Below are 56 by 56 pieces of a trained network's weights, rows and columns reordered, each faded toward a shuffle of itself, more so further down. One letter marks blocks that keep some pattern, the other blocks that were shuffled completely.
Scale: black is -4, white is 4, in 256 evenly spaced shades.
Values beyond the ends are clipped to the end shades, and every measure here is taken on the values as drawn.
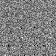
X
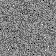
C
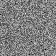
C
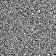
X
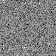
C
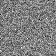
C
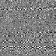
X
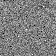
C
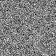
C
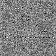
X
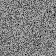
C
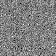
X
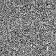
X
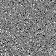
C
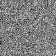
X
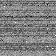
X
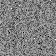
C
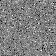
C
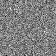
X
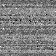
X
